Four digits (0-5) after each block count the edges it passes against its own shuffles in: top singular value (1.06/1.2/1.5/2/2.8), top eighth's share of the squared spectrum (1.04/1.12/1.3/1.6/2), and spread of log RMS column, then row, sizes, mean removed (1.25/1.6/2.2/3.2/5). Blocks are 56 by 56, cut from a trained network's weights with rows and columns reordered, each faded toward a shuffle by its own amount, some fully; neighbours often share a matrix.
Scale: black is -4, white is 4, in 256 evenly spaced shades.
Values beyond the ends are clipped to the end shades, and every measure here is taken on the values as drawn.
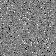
1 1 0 0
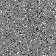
1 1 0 0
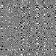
3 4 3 2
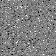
2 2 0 0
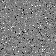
0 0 0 0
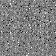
2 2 0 1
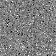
1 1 0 0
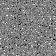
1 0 0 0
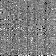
3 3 0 2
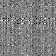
3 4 0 3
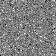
0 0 0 0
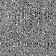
2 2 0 2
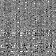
3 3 0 2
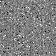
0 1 0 0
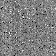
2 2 0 1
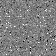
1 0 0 0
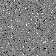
0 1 0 0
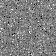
0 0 0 0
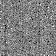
1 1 0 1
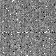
2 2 0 1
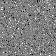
0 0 0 0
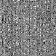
3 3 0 2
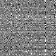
3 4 3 0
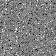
0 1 0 0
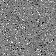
0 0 0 0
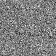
0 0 0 0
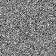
0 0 0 0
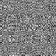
3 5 1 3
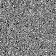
1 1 0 0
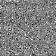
0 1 1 0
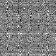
3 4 3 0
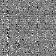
2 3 3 0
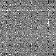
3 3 3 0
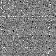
2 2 1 0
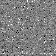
2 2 2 0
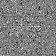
1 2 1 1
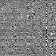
3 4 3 0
